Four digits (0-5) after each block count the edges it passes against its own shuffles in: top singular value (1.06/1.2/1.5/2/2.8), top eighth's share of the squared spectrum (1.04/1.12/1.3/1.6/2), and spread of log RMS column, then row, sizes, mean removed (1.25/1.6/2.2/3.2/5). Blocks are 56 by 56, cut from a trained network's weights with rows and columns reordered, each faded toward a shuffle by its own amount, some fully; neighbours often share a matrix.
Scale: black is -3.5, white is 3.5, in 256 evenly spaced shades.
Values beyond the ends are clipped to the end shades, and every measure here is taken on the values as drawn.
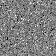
0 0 0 0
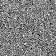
0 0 0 0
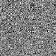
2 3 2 2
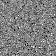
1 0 0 0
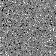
0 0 0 0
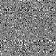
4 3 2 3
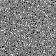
0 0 0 0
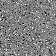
0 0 0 0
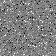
0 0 0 0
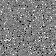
1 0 0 0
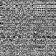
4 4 1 2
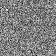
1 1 0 0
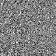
3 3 1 0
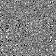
2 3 1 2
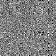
3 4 2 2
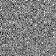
3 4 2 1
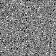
1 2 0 0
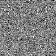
2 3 1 0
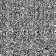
2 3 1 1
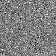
0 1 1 0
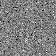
1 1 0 0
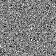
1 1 0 0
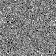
0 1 0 0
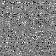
3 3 0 2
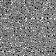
3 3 0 2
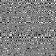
4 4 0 3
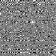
4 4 0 3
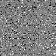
3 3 0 2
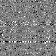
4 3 0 3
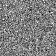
1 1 0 0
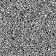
0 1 0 0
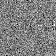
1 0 0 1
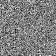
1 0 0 0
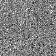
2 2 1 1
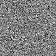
1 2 0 0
